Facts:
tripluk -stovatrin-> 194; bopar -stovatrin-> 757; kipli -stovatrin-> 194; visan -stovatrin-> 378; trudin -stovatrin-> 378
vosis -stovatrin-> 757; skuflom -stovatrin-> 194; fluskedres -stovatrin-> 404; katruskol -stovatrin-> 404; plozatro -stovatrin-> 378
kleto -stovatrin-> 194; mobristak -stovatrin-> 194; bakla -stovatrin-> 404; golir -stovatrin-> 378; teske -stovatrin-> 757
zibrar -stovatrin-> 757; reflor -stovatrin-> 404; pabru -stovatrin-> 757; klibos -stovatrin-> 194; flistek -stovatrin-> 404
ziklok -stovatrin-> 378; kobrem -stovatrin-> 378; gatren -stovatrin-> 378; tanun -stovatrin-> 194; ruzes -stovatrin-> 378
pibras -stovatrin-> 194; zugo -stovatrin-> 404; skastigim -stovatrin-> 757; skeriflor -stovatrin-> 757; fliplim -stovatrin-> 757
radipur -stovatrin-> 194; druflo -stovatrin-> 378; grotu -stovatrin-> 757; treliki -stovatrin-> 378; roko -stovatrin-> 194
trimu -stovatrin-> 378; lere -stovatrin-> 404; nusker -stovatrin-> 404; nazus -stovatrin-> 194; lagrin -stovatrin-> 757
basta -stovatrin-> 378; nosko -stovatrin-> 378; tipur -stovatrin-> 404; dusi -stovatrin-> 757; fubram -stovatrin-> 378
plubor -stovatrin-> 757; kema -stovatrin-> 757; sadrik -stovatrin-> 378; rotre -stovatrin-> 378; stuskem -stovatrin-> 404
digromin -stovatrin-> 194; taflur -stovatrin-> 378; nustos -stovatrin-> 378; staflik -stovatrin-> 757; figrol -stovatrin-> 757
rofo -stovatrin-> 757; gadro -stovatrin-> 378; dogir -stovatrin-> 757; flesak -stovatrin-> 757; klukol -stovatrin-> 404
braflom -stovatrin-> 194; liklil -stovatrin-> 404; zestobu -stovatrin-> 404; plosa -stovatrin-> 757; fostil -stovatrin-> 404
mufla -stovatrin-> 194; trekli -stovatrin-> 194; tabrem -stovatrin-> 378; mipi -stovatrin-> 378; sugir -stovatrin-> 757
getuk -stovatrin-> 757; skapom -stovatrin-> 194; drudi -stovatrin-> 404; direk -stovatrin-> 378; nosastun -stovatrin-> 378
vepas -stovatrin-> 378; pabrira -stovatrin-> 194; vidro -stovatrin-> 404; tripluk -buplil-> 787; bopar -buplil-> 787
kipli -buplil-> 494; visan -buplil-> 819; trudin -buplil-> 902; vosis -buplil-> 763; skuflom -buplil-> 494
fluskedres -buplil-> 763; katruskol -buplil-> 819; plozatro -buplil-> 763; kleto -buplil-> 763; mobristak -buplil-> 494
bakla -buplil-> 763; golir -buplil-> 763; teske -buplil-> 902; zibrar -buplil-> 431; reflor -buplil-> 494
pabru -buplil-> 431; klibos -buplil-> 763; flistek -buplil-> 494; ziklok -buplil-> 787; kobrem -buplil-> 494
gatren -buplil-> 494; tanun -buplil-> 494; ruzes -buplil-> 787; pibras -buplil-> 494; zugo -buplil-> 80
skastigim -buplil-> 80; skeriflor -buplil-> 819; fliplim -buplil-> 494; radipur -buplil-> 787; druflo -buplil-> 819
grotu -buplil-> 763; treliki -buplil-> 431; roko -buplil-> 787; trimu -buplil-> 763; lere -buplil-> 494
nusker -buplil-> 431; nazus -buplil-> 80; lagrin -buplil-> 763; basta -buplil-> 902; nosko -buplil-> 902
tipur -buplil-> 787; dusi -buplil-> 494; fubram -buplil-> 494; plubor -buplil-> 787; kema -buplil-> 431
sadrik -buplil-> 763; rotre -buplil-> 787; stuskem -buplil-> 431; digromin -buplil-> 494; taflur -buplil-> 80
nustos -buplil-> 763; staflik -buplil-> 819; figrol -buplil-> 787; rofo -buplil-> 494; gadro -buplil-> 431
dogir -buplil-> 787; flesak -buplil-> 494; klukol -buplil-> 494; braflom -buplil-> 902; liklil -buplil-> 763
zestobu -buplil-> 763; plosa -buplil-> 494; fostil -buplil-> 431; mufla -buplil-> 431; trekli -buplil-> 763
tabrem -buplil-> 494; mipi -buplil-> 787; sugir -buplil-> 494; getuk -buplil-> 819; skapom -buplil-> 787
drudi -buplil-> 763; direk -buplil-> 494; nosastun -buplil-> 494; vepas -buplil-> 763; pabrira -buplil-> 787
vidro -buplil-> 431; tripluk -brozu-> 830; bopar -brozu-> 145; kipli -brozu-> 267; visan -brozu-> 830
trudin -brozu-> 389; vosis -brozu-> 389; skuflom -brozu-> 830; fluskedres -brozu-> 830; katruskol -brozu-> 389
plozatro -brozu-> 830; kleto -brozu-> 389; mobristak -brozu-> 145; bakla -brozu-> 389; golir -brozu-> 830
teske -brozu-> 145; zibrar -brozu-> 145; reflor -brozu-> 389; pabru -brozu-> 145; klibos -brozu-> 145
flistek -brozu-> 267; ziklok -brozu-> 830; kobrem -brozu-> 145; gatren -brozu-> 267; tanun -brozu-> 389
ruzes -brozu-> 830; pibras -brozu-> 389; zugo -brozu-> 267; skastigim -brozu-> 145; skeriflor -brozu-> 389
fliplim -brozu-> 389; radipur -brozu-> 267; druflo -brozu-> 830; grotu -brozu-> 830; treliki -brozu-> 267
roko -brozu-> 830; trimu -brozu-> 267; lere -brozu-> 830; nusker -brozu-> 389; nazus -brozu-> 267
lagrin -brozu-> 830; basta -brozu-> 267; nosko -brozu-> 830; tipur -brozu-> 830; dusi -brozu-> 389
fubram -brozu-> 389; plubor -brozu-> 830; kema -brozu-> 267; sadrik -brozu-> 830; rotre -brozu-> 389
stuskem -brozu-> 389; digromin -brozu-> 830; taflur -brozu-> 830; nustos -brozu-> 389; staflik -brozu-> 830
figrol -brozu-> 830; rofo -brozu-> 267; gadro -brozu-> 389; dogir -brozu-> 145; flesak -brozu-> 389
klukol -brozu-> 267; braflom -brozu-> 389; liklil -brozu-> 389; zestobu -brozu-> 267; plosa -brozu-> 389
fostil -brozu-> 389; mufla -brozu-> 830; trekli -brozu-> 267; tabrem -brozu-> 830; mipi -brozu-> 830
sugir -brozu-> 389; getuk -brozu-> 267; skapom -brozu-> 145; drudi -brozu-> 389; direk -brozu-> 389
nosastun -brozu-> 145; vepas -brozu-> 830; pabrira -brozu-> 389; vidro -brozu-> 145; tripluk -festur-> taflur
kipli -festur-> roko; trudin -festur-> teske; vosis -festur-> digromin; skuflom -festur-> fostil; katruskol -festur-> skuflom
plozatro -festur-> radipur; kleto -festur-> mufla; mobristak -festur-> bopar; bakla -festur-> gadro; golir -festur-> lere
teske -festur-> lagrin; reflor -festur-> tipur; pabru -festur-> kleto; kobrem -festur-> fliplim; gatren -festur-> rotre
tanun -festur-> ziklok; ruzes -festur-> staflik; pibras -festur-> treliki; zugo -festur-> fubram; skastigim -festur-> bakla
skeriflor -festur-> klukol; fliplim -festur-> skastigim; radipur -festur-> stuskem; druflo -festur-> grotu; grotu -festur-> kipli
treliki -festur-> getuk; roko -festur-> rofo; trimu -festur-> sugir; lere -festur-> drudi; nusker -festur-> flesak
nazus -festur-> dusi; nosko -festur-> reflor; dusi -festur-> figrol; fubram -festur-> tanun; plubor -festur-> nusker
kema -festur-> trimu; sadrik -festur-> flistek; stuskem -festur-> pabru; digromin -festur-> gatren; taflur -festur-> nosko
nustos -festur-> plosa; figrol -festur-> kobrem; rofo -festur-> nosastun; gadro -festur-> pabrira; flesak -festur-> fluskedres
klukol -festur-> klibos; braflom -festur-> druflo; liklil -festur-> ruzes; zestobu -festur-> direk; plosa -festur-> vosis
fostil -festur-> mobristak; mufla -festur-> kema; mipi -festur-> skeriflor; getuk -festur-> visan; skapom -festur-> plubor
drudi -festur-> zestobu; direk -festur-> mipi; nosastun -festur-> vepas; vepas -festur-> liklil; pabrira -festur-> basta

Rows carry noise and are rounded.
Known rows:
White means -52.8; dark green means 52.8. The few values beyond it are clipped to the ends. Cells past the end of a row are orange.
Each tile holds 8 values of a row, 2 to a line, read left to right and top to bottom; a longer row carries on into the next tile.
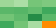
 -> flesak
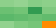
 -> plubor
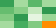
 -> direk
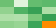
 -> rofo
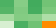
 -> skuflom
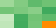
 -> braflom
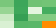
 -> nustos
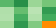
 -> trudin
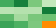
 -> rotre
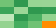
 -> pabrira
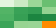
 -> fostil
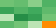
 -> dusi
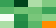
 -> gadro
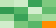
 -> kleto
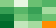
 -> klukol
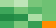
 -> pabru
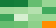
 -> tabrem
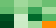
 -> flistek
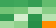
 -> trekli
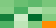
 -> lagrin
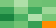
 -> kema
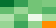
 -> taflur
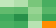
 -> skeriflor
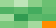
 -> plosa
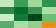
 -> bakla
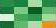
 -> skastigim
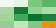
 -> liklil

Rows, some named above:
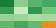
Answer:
nazus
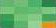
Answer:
getuk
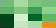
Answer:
flistek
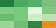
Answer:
trimu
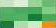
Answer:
reflor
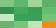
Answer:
dusi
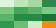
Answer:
katruskol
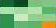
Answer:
basta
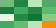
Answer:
fliplim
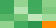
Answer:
radipur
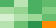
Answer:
kipli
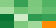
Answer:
staflik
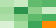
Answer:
grotu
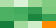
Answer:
reflor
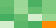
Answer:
mufla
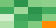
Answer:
pabrira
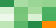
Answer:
nosastun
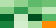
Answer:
fluskedres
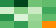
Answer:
visan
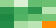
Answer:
lere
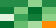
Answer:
skastigim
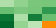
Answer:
sugir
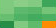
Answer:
teske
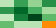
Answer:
bakla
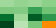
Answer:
vidro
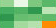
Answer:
lere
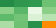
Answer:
trimu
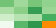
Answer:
roko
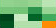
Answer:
tipur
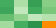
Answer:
radipur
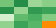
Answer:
pabrira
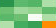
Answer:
mipi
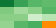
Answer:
gatren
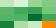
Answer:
reflor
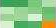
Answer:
ruzes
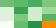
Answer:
vepas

